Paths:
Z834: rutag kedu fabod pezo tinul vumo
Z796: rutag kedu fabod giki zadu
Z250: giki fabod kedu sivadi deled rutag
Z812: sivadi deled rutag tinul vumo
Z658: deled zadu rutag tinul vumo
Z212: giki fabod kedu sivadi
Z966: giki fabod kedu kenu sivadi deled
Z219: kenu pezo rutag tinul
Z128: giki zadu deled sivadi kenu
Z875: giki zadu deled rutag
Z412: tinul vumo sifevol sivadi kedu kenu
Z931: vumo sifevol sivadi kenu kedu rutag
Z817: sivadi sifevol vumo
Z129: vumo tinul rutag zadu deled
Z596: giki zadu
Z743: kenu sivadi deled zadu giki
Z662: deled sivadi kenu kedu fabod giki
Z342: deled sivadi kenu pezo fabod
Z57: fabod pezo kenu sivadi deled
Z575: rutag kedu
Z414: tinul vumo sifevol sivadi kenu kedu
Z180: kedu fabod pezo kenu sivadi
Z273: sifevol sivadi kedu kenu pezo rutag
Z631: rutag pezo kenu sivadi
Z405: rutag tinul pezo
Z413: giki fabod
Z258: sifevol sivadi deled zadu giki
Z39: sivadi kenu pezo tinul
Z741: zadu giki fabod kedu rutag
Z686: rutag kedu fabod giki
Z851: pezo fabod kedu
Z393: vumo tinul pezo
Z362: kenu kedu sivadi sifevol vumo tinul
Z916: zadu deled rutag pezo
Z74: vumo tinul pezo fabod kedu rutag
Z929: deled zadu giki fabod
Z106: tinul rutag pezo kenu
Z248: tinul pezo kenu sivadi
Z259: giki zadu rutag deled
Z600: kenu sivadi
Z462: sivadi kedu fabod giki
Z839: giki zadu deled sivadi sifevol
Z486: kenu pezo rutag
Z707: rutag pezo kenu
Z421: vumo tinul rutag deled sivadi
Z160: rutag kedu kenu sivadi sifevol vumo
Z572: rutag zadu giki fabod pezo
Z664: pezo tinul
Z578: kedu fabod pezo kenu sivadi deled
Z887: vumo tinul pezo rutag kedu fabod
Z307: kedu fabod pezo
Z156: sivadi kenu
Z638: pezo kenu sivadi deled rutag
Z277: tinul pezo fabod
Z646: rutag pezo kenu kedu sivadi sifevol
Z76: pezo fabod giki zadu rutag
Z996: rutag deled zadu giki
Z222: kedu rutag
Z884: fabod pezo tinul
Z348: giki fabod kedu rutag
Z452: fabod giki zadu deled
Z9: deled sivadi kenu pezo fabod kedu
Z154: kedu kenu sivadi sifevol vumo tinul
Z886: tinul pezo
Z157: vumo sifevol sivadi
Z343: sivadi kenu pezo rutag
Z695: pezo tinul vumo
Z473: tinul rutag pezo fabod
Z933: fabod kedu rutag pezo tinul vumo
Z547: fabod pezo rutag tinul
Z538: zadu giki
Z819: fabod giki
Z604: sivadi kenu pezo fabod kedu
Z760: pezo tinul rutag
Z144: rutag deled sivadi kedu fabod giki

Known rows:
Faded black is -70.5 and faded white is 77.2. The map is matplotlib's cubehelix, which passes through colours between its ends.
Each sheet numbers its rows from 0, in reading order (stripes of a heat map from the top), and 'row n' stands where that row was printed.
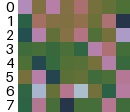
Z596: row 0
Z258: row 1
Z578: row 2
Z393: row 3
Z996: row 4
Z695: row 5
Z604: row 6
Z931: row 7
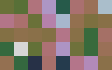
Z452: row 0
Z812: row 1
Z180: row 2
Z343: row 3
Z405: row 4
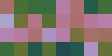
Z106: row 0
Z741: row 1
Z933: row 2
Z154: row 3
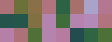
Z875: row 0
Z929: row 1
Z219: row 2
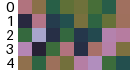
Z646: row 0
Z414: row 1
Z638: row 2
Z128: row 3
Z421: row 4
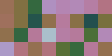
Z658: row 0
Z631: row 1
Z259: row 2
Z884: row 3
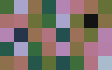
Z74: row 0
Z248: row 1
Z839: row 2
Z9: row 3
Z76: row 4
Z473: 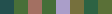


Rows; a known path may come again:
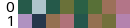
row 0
Z760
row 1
Z839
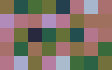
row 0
Z307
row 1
Z933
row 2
Z160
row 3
Z686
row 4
Z39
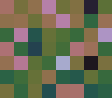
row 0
Z600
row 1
Z180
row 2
Z851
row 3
Z707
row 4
Z248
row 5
Z743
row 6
Z157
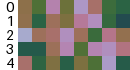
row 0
Z538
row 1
Z421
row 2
Z547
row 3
Z929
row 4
Z144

